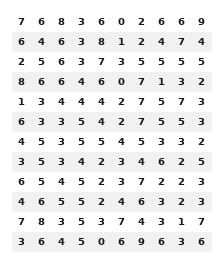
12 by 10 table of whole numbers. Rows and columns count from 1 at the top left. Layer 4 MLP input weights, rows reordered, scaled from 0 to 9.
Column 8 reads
6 4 5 1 5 5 3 6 2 3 3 6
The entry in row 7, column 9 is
3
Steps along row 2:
down up down up down up up up down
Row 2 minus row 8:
3 -1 3 -1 6 -2 -2 -2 5 -1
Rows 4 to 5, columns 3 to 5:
6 4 6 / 4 4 4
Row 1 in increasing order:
0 2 3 6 6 6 6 7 8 9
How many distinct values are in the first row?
7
